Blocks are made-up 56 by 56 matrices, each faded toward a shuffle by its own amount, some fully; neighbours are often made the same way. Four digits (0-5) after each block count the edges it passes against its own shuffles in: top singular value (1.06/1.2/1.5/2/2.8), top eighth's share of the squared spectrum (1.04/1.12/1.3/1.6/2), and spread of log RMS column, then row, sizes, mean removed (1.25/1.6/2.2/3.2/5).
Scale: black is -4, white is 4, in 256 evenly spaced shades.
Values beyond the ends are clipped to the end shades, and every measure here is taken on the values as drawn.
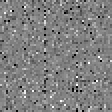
2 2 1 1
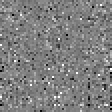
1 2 1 1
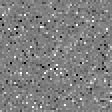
0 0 0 0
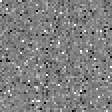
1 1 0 0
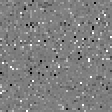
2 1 0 0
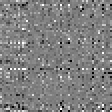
4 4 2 3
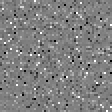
1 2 0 0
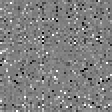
2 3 1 2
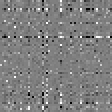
4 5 2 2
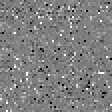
2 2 0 1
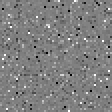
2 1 0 0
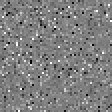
2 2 0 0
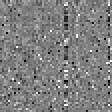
4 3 2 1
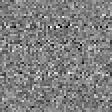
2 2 0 3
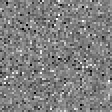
0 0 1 0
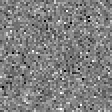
0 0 0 0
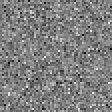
2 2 0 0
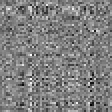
4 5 3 3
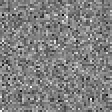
3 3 1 2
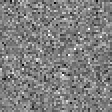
2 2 0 0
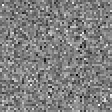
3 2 0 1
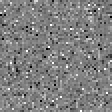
2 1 0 0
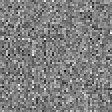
3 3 2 1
